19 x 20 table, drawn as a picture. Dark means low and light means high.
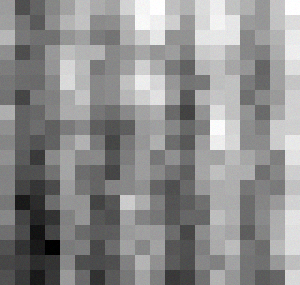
Ninth with the lowest average: bottom left. Stripes: upright, repeating 4 times. Slope: up to the top right. Grain: streaks running down.
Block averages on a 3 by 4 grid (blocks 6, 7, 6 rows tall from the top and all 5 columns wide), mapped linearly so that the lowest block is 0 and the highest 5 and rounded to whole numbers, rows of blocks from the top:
3 4 5 5 | 2 3 3 4 | 0 2 2 4
